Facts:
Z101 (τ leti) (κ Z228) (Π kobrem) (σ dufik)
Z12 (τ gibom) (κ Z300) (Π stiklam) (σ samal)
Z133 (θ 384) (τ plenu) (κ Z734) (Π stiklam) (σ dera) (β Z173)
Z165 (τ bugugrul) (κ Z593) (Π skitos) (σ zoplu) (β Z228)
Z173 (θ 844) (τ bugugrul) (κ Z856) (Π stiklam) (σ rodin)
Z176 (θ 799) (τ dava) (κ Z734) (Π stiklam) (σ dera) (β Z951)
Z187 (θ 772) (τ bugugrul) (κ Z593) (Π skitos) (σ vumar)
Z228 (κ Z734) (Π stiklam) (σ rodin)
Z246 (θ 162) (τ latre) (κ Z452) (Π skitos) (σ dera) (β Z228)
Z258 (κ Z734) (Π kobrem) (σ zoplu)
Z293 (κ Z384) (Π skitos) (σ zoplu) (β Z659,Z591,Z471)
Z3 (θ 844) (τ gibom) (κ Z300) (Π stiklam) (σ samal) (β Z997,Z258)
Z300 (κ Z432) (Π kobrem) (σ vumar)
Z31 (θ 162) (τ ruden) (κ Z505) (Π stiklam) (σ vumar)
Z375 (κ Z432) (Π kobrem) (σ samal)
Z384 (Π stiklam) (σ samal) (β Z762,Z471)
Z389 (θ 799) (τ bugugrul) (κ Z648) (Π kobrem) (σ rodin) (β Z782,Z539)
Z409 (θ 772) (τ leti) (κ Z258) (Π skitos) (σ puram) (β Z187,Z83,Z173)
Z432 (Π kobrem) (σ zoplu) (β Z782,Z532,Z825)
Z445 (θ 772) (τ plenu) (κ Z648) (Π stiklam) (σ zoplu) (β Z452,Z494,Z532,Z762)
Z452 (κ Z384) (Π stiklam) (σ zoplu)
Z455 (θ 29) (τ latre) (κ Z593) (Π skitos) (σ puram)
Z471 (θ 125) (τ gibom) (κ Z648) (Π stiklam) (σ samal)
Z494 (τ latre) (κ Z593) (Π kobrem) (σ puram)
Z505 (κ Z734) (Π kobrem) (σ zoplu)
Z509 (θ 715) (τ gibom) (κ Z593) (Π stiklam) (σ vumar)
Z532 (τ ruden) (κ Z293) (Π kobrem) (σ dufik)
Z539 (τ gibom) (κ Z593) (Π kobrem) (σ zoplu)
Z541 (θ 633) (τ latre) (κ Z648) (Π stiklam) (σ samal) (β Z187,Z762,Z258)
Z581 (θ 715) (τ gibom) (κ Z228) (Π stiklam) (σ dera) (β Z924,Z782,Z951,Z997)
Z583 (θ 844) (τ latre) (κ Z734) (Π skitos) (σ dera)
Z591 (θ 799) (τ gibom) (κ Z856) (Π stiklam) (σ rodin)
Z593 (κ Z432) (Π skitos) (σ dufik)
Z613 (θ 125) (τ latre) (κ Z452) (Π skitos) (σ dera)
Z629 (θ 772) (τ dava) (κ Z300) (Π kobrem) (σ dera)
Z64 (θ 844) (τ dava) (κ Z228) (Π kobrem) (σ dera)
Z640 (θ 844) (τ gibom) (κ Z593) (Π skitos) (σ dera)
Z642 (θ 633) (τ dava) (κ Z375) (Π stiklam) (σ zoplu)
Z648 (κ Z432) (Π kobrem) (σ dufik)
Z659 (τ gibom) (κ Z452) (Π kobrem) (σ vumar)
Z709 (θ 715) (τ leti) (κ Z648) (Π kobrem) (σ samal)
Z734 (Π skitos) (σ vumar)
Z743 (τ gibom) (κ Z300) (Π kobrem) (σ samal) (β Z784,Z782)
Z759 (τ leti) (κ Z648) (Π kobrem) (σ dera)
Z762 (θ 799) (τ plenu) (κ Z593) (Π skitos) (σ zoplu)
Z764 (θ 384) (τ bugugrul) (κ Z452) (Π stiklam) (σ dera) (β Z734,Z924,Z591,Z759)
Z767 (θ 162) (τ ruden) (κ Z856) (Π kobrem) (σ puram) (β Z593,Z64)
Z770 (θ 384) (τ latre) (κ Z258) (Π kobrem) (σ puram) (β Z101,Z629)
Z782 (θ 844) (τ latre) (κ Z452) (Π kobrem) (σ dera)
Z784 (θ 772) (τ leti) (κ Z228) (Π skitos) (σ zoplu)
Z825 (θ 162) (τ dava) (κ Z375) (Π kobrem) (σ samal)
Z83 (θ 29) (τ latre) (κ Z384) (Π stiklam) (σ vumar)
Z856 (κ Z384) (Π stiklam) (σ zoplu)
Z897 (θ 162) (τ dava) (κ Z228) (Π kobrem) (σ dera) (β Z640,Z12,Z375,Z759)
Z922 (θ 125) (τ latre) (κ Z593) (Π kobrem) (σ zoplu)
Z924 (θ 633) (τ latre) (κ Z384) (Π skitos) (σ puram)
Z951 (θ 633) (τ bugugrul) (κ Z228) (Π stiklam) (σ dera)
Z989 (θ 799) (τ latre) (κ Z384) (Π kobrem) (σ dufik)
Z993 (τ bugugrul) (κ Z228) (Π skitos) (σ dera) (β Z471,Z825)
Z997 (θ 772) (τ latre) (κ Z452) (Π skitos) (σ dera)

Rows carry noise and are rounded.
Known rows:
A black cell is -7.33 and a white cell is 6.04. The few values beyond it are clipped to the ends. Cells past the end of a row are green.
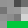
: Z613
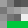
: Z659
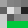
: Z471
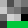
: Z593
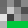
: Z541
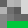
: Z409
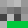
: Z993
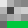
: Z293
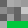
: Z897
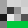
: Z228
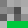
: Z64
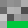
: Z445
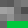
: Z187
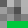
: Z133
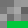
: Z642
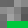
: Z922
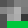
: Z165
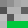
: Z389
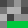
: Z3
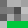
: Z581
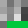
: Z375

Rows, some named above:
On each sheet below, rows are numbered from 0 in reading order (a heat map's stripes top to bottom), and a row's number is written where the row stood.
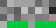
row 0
Z897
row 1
Z825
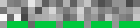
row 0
Z648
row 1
Z452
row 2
Z173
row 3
Z532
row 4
Z613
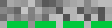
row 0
Z176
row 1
Z532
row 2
Z389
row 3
Z784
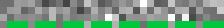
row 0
Z642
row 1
Z989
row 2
Z509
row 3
Z782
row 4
Z445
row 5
Z384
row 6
Z648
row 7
Z770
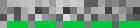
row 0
Z784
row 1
Z734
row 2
Z505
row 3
Z629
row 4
Z762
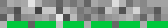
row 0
Z64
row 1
Z293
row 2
Z759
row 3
Z176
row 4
Z856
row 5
Z583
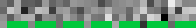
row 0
Z743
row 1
Z12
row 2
Z539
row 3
Z83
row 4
Z31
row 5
Z593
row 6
Z293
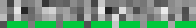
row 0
Z300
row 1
Z246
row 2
Z640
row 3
Z300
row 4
Z709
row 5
Z764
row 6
Z101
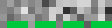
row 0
Z767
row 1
Z997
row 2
Z258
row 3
Z432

